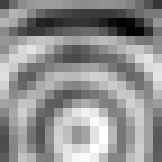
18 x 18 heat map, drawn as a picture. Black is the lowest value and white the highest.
Rings spread out from the bottom middle. The bottom middle is the ninth with the highest average. The bottom part is higher, past a seam about 20% of the way down.
